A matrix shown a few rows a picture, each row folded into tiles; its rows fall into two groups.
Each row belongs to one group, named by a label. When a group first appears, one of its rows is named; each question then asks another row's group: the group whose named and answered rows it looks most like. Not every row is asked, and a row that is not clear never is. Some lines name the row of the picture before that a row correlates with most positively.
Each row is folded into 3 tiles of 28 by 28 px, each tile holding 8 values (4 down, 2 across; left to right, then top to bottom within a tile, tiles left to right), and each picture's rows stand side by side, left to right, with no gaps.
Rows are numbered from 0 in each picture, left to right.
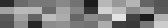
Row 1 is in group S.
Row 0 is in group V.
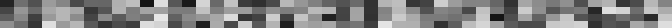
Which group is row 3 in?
V
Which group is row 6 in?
V
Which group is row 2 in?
V
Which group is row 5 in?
V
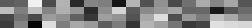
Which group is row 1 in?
S
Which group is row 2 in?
V
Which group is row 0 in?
V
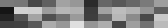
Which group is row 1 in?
S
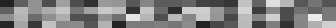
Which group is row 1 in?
V
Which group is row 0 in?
V
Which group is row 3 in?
V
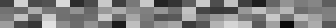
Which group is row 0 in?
V
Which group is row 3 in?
V
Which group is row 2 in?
V
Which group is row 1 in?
V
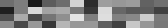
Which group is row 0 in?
S
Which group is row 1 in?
V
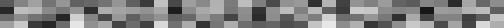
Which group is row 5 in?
S
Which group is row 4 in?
S
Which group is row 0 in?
S
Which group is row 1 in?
S
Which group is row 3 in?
S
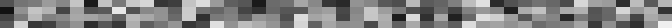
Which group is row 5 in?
V
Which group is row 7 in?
S
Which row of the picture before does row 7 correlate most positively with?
3
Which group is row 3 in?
V
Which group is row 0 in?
S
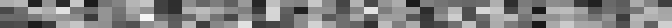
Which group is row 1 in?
V
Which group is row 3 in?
V
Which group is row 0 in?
S
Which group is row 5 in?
S
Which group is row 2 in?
S
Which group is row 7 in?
V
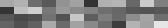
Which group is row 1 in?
V
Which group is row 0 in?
S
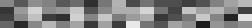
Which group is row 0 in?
S
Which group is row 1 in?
V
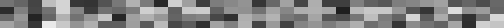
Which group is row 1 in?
V
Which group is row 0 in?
V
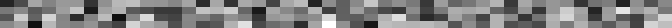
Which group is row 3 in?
S
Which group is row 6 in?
V
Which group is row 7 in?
S
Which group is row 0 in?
V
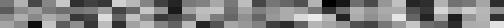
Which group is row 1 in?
V
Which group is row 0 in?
V
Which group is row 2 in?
S
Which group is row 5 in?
V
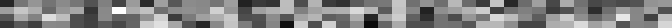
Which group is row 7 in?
S
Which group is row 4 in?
V
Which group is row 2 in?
V
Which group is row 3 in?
V
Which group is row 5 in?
S
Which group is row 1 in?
S
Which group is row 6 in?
V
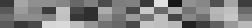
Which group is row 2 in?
V
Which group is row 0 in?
V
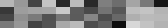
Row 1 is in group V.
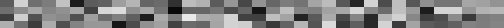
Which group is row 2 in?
V
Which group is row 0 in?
V
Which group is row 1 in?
S
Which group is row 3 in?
S
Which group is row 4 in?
V
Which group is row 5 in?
S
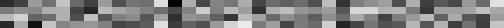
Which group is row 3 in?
S
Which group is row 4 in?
S
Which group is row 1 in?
S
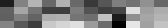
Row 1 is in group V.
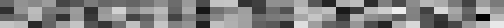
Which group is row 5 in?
S
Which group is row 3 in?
V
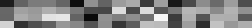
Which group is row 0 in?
V
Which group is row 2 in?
V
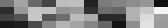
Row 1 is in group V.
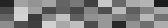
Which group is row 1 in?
V
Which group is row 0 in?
V
